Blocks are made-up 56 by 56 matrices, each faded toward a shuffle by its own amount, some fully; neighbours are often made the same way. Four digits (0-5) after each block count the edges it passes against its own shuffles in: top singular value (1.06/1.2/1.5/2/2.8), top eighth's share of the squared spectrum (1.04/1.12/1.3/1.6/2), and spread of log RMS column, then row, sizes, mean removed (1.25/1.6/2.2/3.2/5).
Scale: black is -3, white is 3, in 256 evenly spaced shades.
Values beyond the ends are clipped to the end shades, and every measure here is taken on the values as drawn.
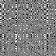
5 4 3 3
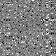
3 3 1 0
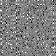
4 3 2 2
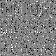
3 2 1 0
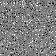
2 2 0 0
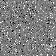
2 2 0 0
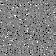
3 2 0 0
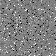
1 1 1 0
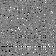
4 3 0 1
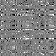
5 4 2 3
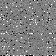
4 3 1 2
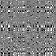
5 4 3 3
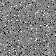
2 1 0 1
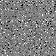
3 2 0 1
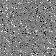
2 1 0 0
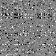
4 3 1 2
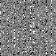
2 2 3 0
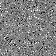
1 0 0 0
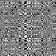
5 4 3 3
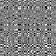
5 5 3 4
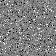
1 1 0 0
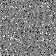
2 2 0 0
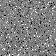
0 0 0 0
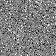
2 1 0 0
